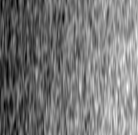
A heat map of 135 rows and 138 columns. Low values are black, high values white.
The grain runs up and down. Values rise toward the right. No lone cell stands out from its neighbours.
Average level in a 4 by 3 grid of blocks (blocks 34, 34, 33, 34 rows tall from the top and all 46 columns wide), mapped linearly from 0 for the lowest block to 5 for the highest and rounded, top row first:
0 2 4 | 0 2 5 | 0 2 5 | 0 3 5
